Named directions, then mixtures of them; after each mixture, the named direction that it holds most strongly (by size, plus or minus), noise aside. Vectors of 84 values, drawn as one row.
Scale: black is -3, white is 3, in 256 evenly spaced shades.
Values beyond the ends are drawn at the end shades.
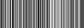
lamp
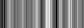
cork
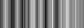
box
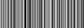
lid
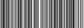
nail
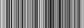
lamp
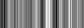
cork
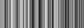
box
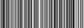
nail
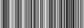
nail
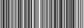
nail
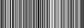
lamp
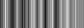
box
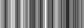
box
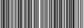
nail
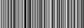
lid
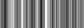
box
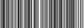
nail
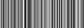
lid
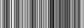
lamp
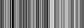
lamp
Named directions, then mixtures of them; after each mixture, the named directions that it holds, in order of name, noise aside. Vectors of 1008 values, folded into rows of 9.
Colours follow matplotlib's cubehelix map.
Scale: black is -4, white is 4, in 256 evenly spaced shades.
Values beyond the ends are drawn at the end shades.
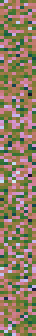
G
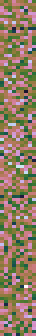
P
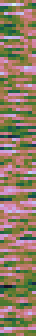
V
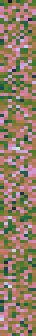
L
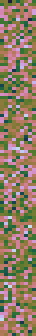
L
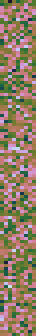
L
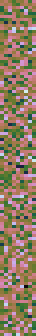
P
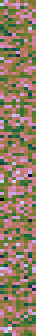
G, V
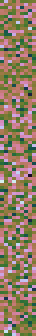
G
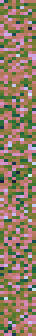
G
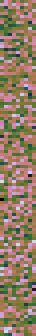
G, V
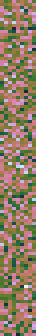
P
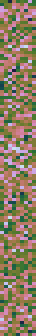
L, P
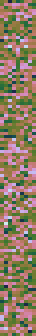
L, V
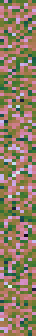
G, L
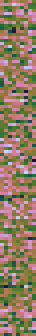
P, V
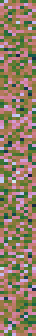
G
